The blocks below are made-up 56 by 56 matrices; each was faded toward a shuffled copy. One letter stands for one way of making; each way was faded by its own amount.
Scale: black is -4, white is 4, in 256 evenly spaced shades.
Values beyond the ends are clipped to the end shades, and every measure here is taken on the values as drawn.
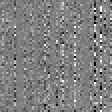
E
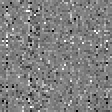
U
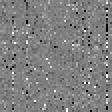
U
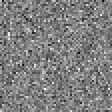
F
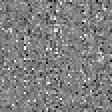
U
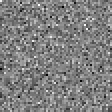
F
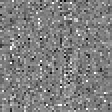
U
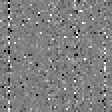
U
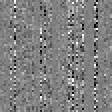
E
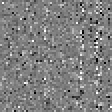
U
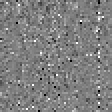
U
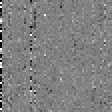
E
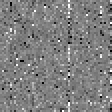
U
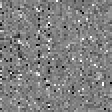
U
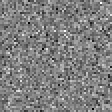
F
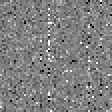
U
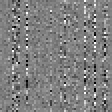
E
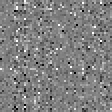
U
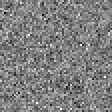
F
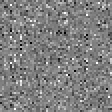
U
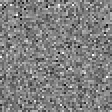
F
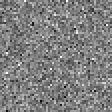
F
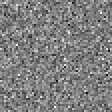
F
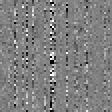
E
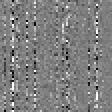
E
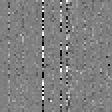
E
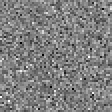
F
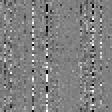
E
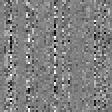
E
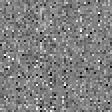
U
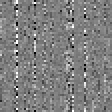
E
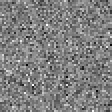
F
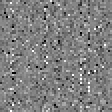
U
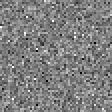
F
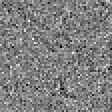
F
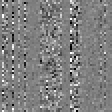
E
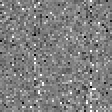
U
